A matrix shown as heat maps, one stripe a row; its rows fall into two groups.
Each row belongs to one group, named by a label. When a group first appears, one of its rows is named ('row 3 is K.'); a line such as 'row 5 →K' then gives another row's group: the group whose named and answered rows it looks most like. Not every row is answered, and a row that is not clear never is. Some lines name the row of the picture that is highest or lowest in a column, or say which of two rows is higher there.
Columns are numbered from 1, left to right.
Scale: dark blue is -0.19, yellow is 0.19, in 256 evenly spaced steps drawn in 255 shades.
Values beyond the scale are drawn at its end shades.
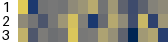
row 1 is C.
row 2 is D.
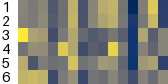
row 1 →C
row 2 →C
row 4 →D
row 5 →C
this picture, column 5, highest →4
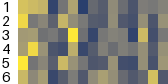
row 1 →D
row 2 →D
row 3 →D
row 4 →D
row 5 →D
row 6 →C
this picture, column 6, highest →3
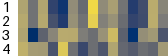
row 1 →C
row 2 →C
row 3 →C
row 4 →D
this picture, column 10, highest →3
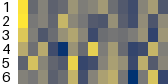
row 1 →C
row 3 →D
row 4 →C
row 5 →D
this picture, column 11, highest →5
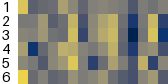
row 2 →C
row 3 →C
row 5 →D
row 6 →C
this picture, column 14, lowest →5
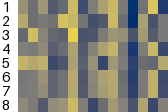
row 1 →C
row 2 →D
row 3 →D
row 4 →C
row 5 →D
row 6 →C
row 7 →C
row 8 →D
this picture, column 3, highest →5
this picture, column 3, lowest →8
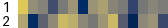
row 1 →C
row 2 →C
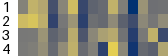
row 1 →D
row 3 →C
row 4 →D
